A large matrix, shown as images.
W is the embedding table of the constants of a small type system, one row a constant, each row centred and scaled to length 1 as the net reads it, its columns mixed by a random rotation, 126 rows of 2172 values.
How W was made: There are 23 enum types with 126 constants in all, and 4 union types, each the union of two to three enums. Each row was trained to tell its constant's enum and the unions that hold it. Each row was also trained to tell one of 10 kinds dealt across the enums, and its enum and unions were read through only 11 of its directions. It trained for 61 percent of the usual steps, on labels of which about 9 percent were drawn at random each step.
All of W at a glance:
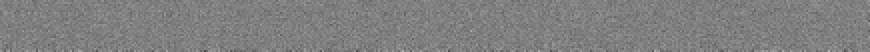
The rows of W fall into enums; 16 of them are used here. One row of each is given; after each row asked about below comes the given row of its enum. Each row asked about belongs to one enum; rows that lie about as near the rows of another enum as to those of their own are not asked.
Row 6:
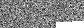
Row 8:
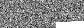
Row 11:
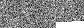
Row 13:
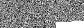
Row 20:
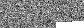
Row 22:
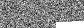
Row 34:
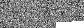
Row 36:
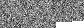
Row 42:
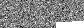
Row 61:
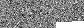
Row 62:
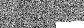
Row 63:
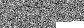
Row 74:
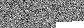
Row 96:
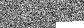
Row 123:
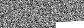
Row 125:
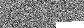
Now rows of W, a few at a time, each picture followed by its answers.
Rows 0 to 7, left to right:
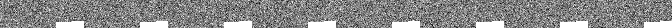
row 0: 61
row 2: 8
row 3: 6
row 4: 42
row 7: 34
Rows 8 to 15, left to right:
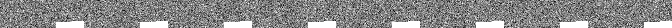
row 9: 11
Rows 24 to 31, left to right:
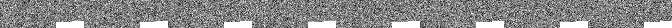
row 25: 96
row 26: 42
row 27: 36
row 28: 62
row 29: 42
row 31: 34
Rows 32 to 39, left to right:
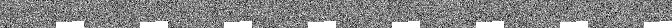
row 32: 34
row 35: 62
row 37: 20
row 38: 36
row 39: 123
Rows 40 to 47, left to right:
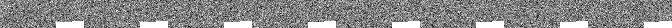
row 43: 13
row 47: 125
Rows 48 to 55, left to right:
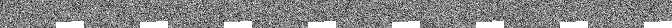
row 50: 96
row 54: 42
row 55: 36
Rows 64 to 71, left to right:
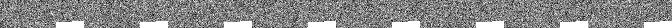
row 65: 61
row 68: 13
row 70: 34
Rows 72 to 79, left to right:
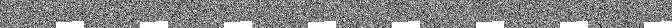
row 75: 22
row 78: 6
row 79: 11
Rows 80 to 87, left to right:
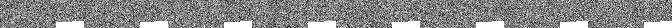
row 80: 96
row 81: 125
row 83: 62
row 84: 11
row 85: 123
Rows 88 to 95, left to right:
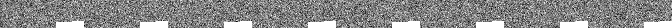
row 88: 42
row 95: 62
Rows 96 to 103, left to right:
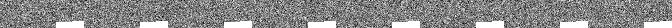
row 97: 34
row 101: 20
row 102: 125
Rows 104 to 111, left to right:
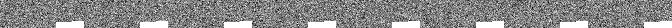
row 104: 123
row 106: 123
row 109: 6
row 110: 13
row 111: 125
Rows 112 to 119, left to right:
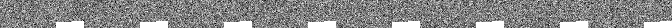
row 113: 13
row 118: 123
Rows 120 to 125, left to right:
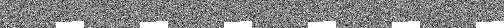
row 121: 13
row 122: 6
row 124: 96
